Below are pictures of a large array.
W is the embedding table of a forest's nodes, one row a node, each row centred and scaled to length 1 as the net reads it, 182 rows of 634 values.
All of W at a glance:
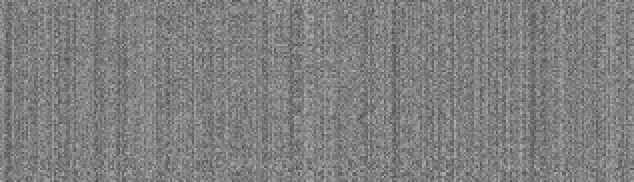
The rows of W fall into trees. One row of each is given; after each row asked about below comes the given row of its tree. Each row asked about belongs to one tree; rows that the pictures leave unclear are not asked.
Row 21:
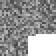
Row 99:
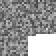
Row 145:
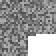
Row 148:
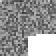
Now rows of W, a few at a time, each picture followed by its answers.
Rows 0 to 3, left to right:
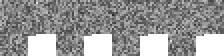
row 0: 148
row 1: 148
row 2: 99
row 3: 21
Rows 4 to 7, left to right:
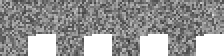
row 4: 99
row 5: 148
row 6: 21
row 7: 145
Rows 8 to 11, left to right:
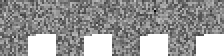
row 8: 145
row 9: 148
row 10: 145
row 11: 145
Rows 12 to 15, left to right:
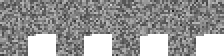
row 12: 145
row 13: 145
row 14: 21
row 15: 148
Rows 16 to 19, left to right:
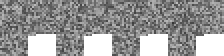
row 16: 148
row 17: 148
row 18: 148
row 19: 145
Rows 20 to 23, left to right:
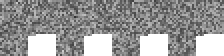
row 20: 148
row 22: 21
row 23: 145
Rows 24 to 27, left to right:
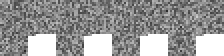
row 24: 145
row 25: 148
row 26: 148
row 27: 21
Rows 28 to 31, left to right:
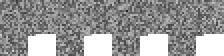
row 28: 145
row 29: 21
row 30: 148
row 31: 145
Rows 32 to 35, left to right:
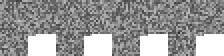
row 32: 21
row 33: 145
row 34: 99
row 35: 148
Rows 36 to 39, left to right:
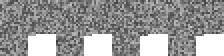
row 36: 148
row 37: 148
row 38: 145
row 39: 99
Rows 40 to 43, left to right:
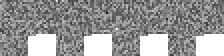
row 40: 21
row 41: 99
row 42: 99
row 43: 148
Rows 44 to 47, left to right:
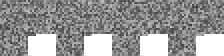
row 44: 145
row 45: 145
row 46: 21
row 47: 148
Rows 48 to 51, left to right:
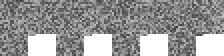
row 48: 21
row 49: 21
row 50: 21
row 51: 145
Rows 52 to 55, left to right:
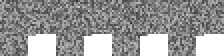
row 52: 21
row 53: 99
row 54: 145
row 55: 148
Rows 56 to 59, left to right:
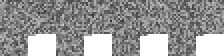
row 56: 21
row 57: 99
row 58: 145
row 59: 145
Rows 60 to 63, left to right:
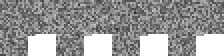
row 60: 145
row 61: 21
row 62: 148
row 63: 21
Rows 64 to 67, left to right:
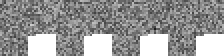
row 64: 145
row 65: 21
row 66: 21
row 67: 145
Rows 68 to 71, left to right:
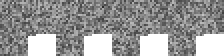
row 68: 145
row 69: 148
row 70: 21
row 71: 21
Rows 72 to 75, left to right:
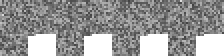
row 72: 148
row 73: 145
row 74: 21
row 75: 148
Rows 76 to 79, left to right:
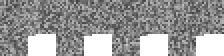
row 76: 21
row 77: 99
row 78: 145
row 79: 148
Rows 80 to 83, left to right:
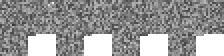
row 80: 145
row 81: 145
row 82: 145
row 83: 21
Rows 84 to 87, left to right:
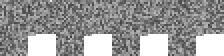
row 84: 148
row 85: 145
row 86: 148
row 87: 21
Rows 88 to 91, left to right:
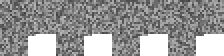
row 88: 145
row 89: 99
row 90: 99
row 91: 145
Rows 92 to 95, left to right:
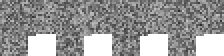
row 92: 145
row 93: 21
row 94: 145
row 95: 21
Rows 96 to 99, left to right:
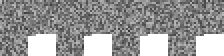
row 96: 148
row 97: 145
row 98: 21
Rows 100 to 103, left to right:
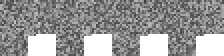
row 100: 21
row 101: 21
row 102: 21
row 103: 145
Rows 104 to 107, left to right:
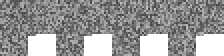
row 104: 145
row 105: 148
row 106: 145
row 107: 148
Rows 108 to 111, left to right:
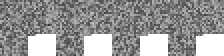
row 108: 145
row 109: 21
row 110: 148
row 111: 145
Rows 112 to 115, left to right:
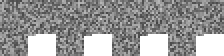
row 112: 21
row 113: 145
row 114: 145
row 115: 21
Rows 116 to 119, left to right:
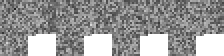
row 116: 21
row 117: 21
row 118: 99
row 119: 21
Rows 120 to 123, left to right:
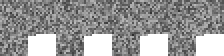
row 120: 148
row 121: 21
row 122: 21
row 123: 21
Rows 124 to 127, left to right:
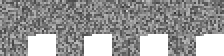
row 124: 148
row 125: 145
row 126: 21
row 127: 148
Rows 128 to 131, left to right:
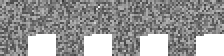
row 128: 148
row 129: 21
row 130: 148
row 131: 145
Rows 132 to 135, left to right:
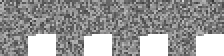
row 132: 21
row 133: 148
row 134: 99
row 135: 21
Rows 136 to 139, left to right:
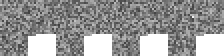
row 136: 148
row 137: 21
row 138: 21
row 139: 148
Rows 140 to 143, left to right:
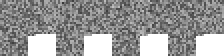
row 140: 145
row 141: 148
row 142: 21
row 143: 145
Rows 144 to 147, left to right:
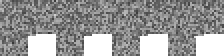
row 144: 99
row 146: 99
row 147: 99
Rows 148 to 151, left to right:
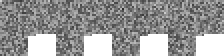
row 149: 148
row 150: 145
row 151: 148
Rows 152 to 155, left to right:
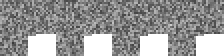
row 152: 148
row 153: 21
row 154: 148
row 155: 99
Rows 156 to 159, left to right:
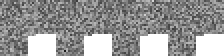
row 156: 21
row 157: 21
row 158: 21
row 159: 145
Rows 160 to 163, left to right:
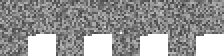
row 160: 145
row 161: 99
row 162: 145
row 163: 145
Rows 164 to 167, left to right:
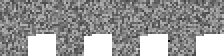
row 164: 99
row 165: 145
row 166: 99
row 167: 99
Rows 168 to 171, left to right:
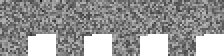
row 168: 145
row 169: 145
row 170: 21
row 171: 21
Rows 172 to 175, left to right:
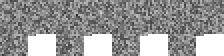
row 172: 148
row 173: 148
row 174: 148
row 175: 148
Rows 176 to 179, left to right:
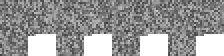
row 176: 145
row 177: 21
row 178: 148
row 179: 99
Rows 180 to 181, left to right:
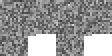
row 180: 148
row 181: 148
